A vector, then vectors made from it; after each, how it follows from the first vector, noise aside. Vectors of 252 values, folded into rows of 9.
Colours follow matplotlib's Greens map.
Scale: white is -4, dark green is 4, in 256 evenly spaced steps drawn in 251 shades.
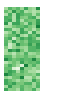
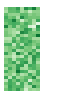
wrapped around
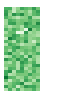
wrapped around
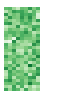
wrapped around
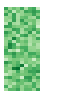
negated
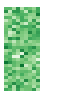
wrapped around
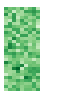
negated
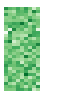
wrapped around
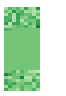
partly zeroed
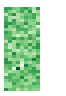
sign-scrambled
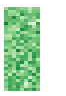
wrapped around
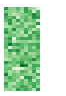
sign-scrambled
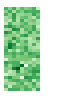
negated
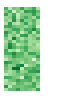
negated
